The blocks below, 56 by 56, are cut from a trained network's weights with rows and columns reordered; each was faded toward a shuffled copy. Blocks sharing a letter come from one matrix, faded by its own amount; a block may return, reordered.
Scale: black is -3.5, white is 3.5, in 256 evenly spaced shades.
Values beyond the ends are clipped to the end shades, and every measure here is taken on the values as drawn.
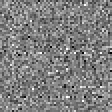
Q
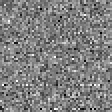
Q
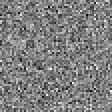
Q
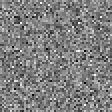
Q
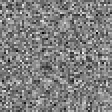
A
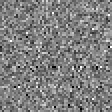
Q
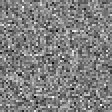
Q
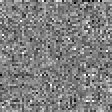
Q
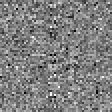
Q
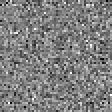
Q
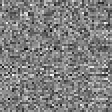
A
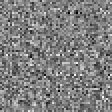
A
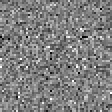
Q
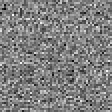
A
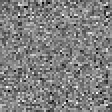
Q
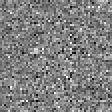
Q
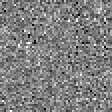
Q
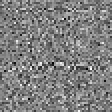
A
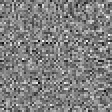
A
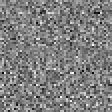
A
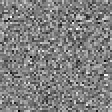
A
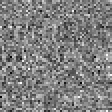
A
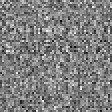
A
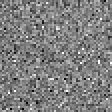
Q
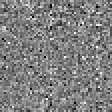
Q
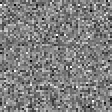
Q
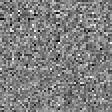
Q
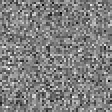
A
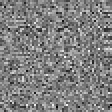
A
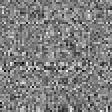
A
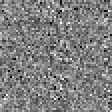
Q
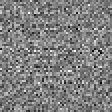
A
